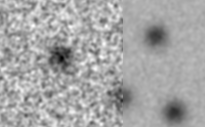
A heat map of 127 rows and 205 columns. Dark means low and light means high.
No single row or column stands out from its neighbours. There are four dips. Neither half mirrors the other. Most values sit high, with a long tail of low ones. No overall slope runs across the table. The right part is calmer, past a seam about 60% of the way across.
